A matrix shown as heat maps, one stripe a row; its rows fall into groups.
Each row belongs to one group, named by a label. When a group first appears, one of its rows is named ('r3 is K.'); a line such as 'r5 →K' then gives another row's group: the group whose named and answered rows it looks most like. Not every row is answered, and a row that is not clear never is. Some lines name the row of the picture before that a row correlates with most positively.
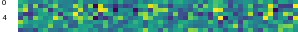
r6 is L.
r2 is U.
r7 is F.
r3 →F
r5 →L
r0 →U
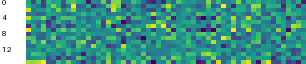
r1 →U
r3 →F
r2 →L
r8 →F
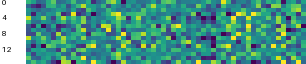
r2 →L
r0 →U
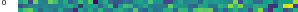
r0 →L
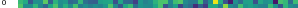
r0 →U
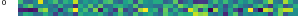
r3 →F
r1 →F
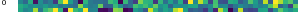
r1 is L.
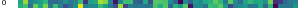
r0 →U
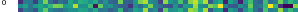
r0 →F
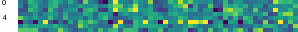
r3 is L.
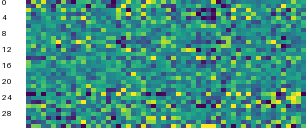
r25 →F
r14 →F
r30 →F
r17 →U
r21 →U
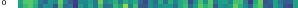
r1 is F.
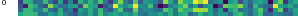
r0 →F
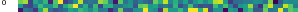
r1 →F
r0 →U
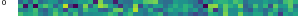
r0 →L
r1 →L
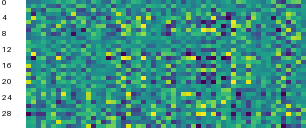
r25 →U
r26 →F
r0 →L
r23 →U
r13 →U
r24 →U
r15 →L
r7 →F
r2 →L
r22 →U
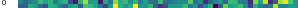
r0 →L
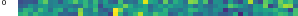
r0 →F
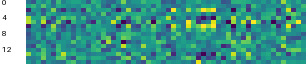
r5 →L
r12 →L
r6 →F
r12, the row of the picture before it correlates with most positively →1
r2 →F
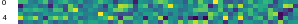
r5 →F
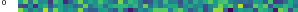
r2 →U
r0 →U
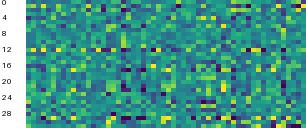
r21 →U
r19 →F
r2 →L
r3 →U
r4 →F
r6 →U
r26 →F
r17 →U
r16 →F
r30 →L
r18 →F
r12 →L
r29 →U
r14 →U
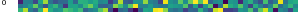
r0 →F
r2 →U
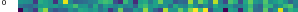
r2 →F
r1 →F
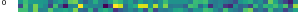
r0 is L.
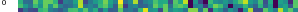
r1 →U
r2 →F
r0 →U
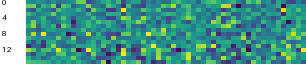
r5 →U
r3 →U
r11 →F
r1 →U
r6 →U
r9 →L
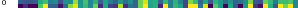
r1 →F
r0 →F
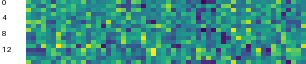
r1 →U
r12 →F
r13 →F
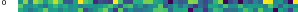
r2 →U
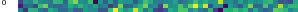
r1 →F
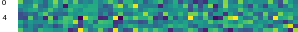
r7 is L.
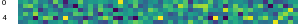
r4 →U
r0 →U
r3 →L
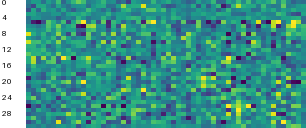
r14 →U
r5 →F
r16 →U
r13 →L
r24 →U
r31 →L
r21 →F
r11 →L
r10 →L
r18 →L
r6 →L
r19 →F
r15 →U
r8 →L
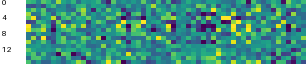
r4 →U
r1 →F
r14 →F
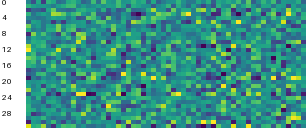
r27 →U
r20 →U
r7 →L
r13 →U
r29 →L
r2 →F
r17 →F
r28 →F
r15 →U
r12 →L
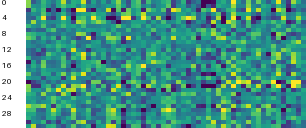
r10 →L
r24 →U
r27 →U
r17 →U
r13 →F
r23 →U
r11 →L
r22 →L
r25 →U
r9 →U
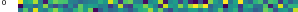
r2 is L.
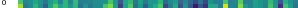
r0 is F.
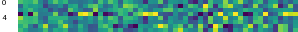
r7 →U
